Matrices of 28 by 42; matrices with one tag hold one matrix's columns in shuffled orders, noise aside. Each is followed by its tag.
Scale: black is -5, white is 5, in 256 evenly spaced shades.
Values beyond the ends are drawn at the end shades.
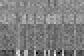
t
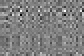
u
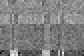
t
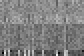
t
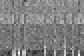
t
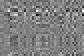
u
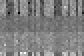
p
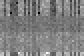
p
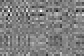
u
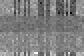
p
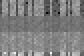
p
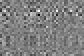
u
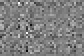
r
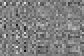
r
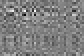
u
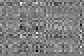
r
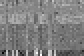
t
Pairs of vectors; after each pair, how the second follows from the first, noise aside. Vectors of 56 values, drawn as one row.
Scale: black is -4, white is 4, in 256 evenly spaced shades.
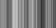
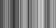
reversed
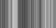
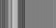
partly zeroed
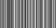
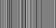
partly zeroed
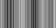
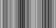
reversed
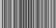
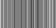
partly zeroed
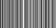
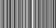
reversed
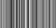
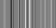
partly zeroed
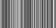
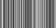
reversed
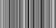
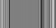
partly zeroed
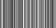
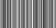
reversed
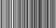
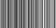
reversed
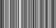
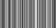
reversed
